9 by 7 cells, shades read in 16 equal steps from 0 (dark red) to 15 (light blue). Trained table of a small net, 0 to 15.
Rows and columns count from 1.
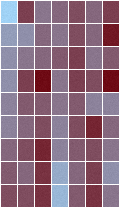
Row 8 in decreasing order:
12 10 7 7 6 4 3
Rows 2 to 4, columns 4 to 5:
8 5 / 6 4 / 8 4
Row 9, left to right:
5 5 3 13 6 3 8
